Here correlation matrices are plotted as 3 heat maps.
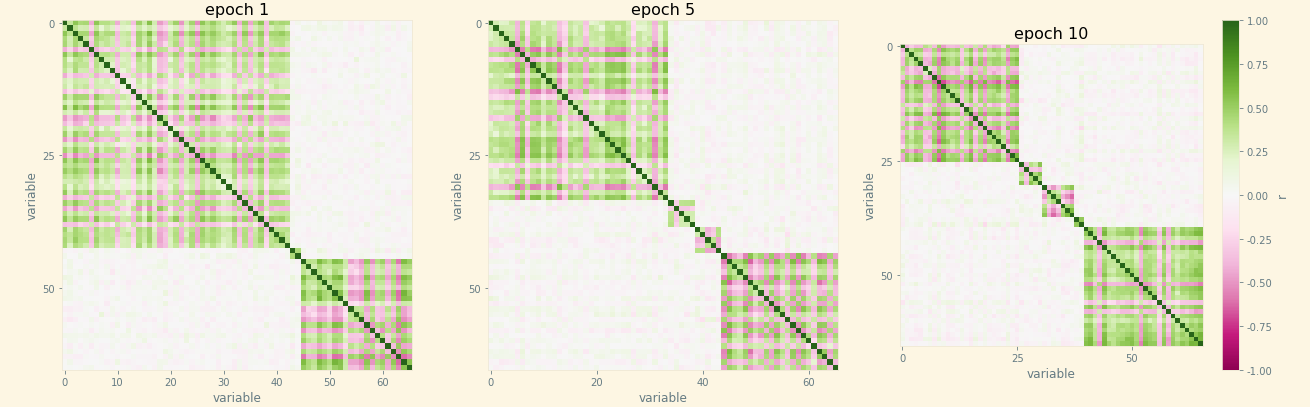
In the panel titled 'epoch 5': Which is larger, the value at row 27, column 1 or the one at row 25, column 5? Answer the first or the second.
the first
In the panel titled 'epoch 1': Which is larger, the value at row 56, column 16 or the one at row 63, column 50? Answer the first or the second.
the first
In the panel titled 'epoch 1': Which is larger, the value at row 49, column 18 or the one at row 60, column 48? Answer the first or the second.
the second
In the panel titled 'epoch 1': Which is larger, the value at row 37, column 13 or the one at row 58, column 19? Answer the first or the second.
the second
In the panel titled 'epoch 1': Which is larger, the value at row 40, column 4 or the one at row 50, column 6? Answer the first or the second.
the first
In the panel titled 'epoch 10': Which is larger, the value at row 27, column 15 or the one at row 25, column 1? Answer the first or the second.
the second
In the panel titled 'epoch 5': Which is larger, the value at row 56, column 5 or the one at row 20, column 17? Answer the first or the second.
the second
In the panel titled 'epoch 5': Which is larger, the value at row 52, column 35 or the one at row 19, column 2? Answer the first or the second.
the second
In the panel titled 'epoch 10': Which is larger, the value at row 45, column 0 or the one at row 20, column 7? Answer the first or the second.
the second
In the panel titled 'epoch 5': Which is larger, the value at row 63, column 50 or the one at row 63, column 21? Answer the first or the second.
the second
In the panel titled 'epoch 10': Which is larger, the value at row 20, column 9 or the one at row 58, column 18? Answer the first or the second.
the first
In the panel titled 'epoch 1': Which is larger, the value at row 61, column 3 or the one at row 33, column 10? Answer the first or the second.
the second
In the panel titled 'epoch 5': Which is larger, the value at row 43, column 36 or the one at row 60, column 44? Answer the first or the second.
the first
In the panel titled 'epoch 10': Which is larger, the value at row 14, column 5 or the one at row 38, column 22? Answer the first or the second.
the second
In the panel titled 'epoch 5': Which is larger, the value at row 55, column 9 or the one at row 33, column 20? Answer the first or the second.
the second
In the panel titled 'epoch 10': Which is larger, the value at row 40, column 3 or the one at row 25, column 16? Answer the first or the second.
the first
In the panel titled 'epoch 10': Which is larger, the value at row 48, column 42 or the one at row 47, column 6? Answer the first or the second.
the first
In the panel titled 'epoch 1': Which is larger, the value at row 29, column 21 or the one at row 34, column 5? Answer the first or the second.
the first
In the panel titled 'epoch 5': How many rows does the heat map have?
66
